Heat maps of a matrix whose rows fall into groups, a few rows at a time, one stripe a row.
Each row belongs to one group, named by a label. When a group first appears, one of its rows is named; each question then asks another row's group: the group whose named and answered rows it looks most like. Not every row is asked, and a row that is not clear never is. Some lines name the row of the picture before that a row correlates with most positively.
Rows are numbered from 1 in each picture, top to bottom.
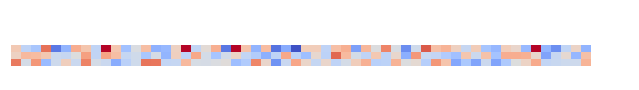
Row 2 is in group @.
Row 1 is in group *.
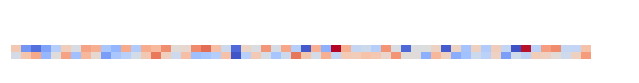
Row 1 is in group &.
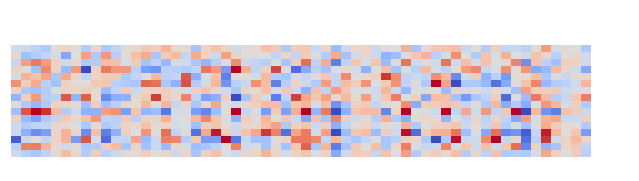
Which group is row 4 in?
*
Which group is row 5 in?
*
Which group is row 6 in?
*
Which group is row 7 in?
&
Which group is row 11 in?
&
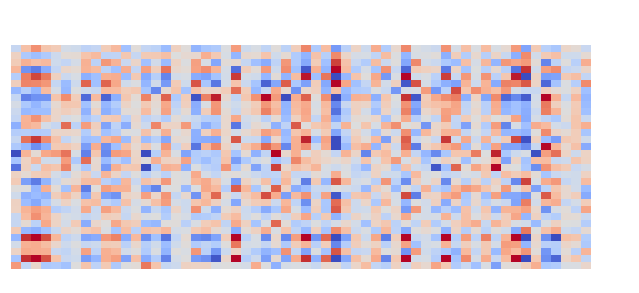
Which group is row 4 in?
&
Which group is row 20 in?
&
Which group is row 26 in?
*
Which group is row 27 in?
&
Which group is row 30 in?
@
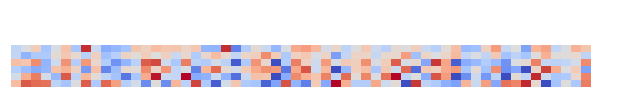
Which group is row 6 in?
@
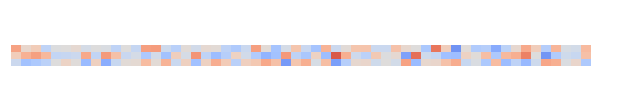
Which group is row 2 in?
@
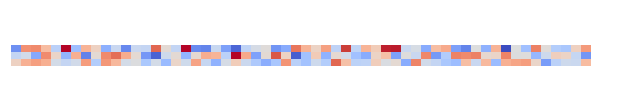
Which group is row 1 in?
*
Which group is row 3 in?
@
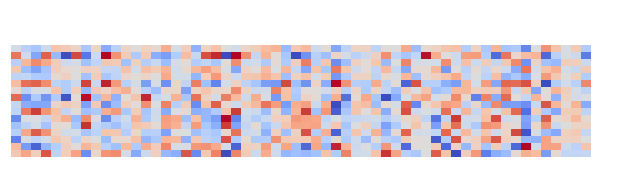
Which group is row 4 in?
&
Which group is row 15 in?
&
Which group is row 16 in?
*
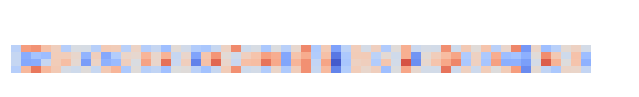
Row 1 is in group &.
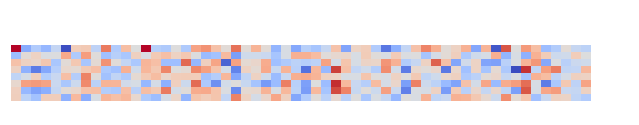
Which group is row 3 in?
*
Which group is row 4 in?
&
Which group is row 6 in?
@
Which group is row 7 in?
&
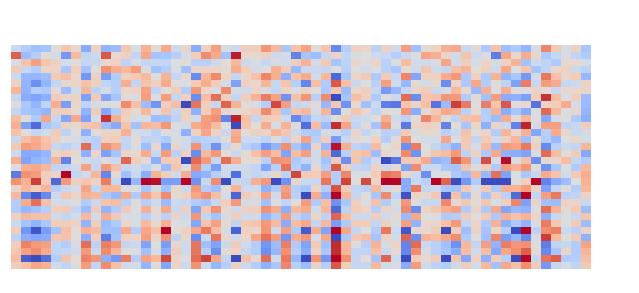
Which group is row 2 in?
*
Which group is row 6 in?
&
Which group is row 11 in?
*
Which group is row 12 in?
&
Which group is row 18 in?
@
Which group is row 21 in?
@
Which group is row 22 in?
&
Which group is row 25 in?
@
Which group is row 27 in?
&
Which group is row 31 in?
&
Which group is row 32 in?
@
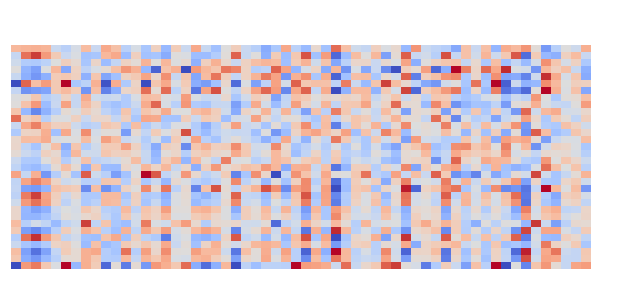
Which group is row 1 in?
@
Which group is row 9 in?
*
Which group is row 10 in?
&
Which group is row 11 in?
*
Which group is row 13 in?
*
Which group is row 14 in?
@
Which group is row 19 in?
*
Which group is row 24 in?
&
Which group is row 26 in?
*
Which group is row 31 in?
&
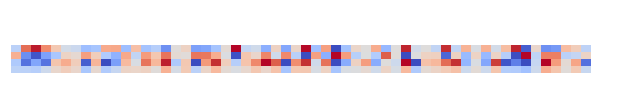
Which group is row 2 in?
&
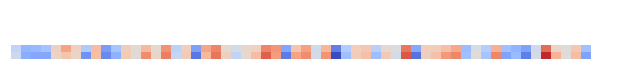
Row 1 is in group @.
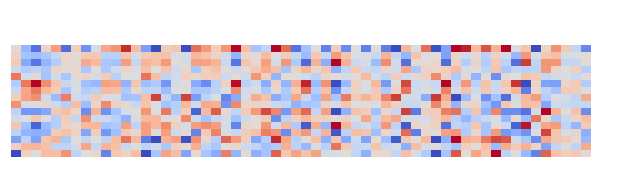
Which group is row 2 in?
&
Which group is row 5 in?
*
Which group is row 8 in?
*
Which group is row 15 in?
@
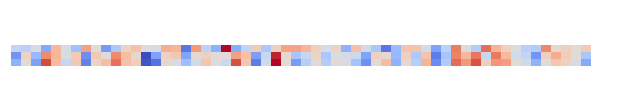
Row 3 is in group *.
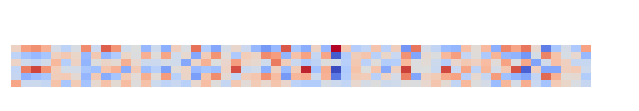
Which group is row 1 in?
@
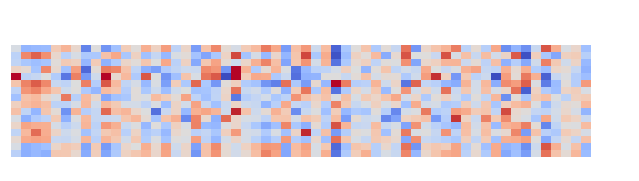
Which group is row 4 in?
*
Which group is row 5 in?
*
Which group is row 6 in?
@
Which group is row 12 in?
@
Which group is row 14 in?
@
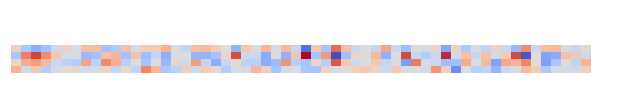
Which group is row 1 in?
&
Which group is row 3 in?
@
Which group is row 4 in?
*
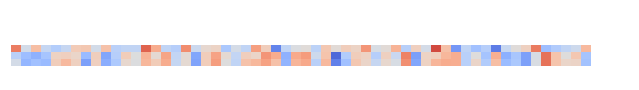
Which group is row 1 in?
*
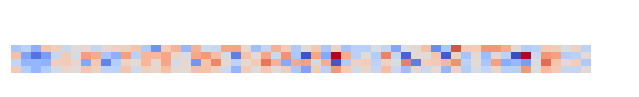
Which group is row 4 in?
&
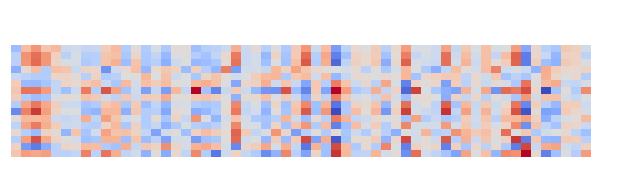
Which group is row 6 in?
&
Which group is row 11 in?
@
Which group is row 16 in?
@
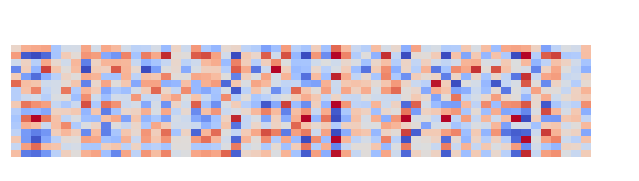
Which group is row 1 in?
@
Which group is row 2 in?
&
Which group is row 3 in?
*
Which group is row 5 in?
&
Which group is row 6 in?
*
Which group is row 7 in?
*
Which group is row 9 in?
@
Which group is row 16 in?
&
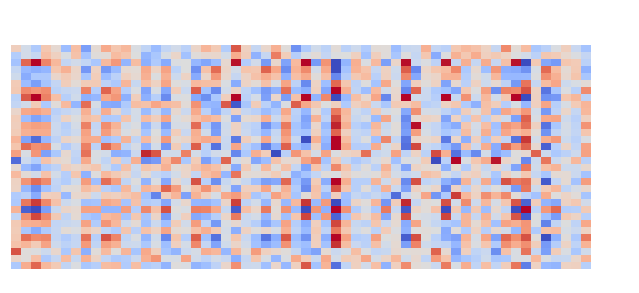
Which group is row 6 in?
&
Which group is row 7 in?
@
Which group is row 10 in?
@
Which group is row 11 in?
&
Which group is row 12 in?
@
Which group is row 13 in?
@
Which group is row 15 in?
@
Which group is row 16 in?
*
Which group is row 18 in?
&
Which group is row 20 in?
@
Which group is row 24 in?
&
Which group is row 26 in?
@
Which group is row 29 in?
@
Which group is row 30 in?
*
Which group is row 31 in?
*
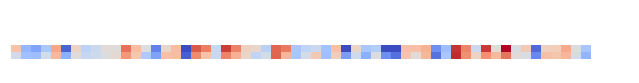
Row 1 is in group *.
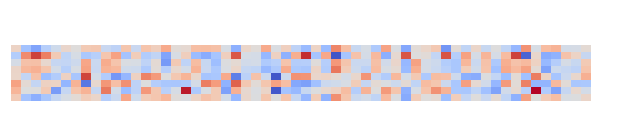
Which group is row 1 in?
&
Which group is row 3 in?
@
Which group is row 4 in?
@
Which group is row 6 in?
*
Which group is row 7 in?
*
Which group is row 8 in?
&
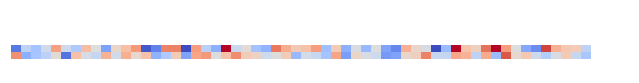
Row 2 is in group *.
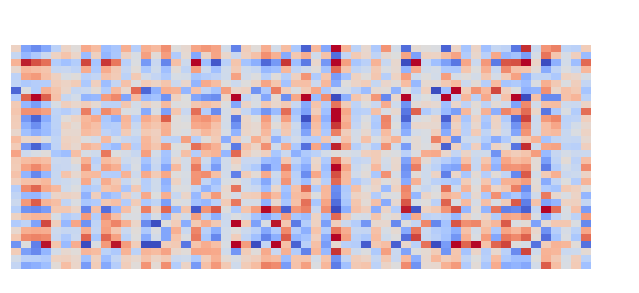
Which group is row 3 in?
@
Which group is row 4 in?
@
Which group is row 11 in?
&
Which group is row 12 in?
&
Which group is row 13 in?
&
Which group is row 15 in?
&
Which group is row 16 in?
*
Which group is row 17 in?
@
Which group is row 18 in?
@
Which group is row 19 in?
&
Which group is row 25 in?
@
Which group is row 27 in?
@
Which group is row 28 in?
@
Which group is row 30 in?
&
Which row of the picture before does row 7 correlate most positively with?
1
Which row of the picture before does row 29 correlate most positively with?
1
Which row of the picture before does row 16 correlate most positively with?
2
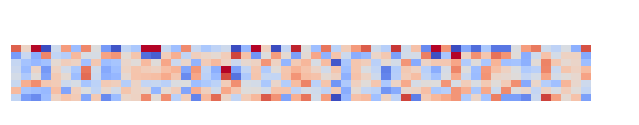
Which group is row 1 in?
*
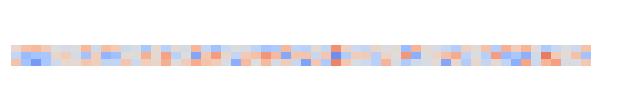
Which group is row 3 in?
&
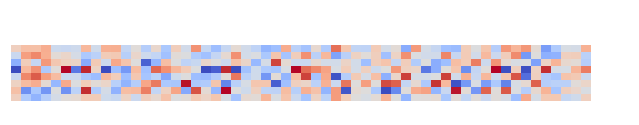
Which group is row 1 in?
@
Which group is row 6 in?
*
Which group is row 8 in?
&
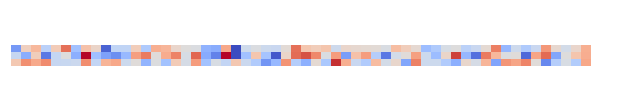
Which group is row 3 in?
@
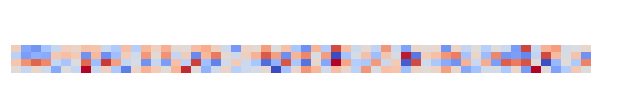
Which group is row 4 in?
*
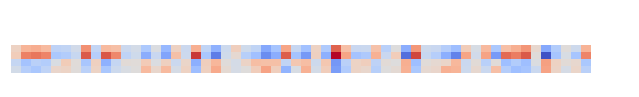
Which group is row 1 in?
@
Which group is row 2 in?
@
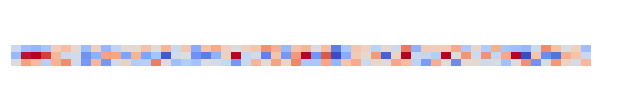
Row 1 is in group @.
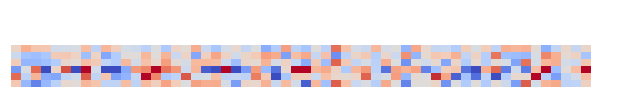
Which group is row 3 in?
&
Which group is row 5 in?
*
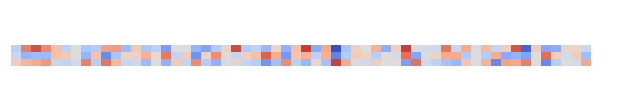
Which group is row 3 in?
@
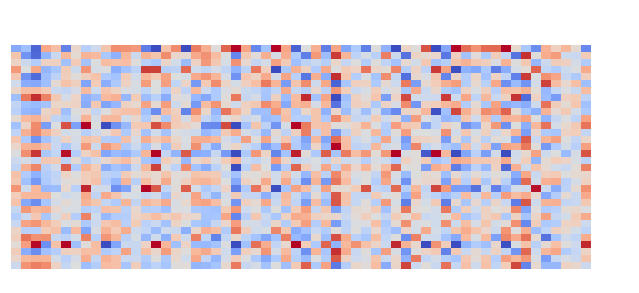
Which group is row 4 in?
*
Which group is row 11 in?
@
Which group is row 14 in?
&
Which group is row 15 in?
@
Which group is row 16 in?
*
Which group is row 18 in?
*
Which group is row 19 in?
&
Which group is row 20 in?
&
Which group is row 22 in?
@
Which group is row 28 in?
@
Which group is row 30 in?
&
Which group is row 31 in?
@
